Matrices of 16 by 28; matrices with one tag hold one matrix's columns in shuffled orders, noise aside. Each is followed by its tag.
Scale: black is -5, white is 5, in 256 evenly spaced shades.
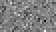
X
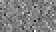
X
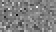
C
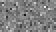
C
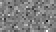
X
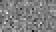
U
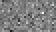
U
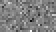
X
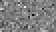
C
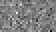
U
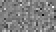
C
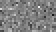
C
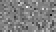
C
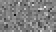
C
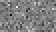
C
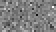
C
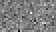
U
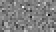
C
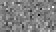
C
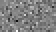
X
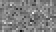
U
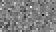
C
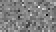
C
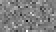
X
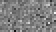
U
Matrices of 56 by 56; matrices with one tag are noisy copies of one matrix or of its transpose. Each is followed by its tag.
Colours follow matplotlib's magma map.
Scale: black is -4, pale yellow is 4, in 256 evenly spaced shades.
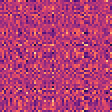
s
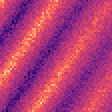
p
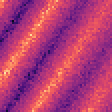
p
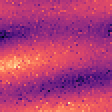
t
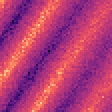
p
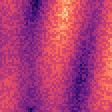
t
